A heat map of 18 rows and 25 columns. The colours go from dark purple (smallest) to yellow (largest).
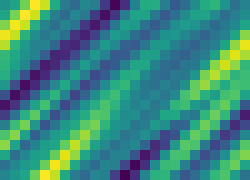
Lone odd cells: none. Slope: none. Average level on the scale: 50%. Mirror symmetry: none. Grain: diagonal, up to the right.
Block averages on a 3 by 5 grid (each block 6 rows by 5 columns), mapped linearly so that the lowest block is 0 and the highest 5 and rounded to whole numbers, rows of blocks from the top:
50123 / 01325 / 35122
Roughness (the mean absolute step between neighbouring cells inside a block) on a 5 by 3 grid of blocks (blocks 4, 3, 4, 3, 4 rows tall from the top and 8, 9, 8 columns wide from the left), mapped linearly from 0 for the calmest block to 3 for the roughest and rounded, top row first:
2 2 0 / 1 1 1 / 3 0 1 / 3 0 3 / 2 2 2
